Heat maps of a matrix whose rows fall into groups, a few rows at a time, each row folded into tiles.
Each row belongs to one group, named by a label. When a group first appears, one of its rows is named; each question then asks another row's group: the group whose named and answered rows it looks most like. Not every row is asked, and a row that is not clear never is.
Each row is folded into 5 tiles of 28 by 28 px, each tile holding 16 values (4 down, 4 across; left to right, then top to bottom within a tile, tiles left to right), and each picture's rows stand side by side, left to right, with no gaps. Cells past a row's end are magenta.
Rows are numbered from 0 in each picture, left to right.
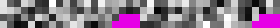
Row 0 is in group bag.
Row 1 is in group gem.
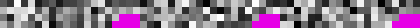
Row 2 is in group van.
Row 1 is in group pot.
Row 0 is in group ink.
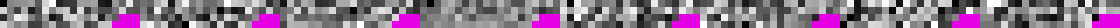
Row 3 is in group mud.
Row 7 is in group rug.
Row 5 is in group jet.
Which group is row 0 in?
van
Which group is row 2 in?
mud
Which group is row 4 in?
ink
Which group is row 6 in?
gem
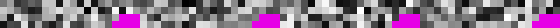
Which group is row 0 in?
gem
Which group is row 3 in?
mud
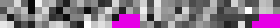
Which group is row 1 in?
ink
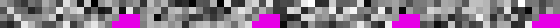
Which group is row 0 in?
gem
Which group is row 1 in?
mud
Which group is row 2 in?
bag
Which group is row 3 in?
bag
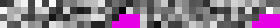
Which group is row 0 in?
pot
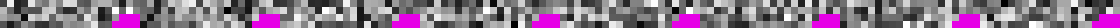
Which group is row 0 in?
gem
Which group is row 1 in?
gem
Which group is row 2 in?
ink
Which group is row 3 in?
ink
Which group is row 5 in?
rug
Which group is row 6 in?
rug
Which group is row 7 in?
pot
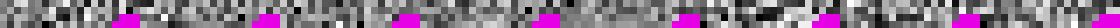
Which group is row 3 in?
bag
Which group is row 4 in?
mud
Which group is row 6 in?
rug
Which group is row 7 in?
gem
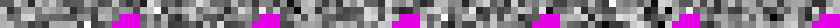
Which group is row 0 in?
pot
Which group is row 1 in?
rug
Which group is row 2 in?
mud
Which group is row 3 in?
jet
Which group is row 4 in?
bag
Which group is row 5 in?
gem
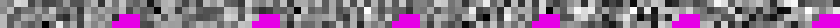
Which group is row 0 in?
jet
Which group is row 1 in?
mud
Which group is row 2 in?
jet
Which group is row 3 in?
jet
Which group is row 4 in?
ink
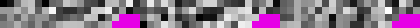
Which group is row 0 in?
mud
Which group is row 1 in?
mud
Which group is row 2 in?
ink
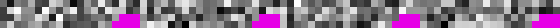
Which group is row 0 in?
ink
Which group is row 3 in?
bag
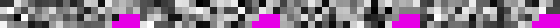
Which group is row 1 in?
van
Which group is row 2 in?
bag
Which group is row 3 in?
ink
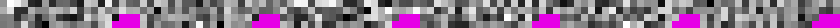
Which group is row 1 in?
jet
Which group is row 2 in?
pot
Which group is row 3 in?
rug
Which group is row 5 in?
jet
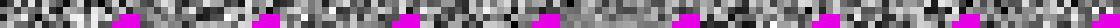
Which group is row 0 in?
van
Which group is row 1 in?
mud
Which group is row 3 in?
bag
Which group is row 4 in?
mud
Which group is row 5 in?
bag
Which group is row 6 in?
bag
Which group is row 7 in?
gem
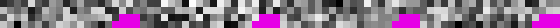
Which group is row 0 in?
van
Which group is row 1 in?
bag
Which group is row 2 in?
jet
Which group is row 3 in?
ink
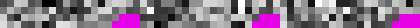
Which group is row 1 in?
bag
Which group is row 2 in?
pot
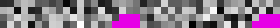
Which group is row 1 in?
ink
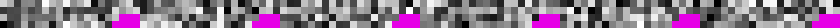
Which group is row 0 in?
gem
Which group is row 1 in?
van
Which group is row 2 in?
bag
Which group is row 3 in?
rug
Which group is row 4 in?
van
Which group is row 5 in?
gem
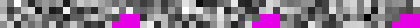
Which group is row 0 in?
pot
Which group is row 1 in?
van
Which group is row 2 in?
bag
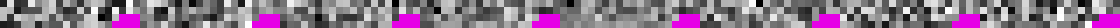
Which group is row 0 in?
gem
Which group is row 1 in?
rug
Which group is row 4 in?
mud
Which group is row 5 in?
gem
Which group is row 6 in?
pot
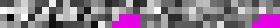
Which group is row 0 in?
ink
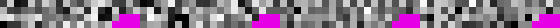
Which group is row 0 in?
gem
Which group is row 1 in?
van
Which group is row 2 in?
jet
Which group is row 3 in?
ink
